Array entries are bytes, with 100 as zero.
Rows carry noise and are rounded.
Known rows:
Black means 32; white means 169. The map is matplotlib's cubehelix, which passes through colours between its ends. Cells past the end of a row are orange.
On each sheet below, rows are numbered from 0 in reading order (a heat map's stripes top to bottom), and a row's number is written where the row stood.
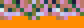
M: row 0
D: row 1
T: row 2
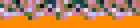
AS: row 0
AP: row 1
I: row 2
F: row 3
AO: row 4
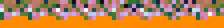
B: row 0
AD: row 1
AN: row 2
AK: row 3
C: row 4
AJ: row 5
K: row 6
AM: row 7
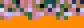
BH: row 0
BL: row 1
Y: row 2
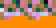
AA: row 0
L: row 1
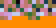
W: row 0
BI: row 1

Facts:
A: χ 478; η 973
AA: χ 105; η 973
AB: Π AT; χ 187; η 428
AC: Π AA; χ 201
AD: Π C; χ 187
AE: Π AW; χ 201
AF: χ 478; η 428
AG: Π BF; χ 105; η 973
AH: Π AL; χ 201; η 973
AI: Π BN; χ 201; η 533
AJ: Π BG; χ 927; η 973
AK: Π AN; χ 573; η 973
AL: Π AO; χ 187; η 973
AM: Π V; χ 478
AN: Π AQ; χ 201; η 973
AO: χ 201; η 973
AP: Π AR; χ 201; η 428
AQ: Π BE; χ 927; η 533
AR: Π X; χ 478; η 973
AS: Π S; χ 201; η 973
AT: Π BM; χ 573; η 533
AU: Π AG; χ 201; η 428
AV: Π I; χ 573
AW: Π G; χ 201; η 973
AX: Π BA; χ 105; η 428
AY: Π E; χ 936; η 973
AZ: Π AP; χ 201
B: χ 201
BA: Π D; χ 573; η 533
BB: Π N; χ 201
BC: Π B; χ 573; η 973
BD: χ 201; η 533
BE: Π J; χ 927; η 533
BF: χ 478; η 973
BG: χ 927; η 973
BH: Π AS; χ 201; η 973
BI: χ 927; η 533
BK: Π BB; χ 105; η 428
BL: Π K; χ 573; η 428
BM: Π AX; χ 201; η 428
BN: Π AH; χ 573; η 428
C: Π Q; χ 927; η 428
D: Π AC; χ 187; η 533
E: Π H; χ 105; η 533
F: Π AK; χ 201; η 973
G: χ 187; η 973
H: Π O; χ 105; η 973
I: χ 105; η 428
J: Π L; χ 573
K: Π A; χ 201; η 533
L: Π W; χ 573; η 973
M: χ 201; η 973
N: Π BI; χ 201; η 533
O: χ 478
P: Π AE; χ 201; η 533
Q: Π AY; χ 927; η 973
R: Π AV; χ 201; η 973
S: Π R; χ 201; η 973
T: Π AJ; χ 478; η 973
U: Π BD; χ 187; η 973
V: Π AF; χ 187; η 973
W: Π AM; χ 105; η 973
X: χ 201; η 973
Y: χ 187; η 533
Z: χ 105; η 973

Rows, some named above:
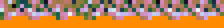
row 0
I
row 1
AS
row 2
AM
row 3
N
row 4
AS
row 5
W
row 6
F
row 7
R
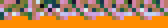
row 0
J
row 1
BN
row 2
F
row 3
BF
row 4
L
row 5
V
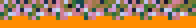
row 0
D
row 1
BD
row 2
AF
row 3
AZ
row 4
BA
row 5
BE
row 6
J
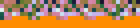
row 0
O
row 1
D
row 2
S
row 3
U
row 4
AT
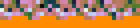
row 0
Q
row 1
AB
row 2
AL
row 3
Q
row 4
AC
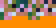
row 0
BK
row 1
AI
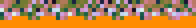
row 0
AV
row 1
AQ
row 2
BB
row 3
K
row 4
E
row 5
O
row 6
A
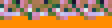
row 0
AR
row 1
B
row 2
BH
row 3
X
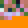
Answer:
BC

